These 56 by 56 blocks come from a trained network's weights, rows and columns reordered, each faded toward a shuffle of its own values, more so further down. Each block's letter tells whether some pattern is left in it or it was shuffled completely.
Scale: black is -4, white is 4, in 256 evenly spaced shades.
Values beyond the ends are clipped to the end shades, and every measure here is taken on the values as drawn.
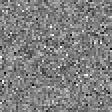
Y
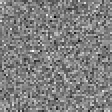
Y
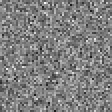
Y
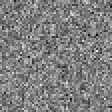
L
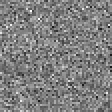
Y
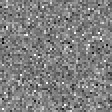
Y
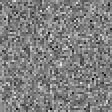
Y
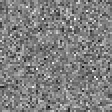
Y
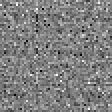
L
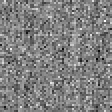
L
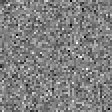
Y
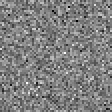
Y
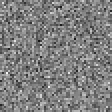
L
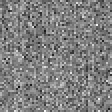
L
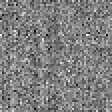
L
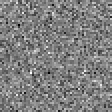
L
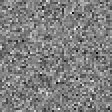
Y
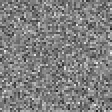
L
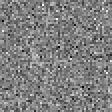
Y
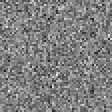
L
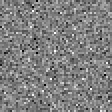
Y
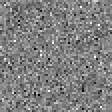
Y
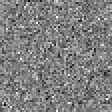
Y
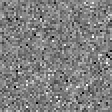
Y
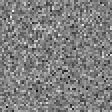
L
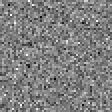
Y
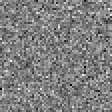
Y
